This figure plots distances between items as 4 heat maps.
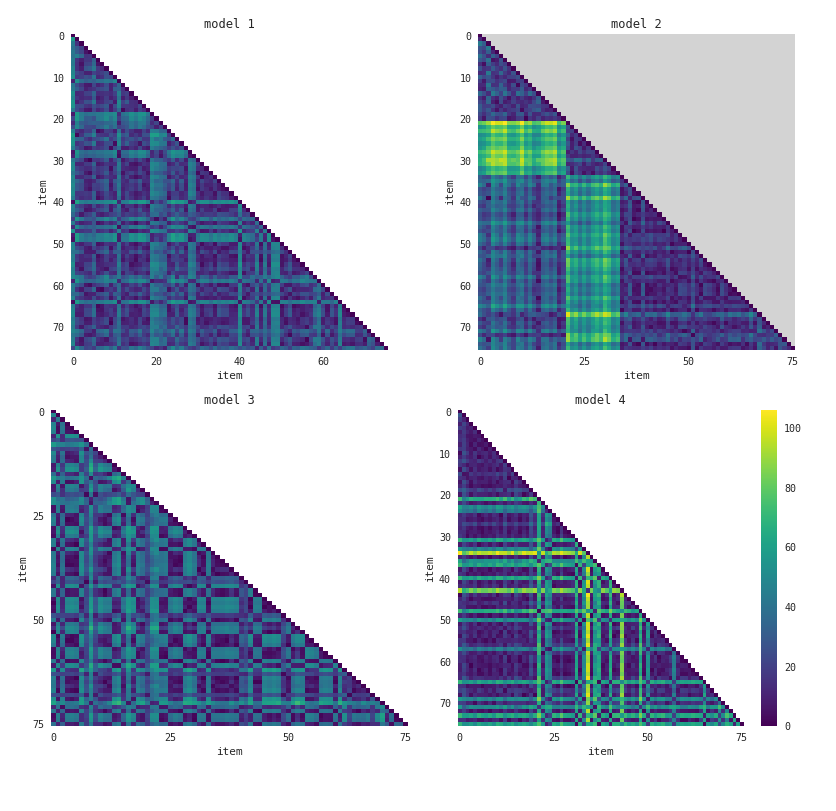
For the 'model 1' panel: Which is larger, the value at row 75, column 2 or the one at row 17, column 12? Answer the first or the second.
the first
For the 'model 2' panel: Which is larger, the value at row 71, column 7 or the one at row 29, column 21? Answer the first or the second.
the first
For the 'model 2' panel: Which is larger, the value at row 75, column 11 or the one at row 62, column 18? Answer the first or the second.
the second
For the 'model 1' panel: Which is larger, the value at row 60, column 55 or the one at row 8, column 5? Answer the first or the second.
the second
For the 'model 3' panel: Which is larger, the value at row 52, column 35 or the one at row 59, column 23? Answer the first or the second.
the first
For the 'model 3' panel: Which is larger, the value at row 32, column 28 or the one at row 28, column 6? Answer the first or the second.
the first
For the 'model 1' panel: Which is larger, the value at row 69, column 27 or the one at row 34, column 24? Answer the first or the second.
the second
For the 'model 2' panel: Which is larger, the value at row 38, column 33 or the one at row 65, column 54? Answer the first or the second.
the first
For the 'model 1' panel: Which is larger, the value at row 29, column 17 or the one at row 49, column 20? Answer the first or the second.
the first
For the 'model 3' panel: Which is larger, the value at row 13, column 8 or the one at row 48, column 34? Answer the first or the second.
the first
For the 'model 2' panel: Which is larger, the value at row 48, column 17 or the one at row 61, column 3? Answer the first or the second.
the second
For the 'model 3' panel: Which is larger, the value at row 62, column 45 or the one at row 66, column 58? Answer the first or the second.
the first
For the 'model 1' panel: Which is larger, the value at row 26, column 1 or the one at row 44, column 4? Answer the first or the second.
the second
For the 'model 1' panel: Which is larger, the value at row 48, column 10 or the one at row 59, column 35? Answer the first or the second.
the first
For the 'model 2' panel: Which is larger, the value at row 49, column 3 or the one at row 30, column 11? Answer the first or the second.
the second
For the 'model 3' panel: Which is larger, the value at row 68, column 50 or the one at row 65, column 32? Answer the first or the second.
the first
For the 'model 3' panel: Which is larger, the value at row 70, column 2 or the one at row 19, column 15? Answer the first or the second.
the first
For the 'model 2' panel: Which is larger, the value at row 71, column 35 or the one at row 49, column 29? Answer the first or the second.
the second
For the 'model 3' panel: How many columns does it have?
76
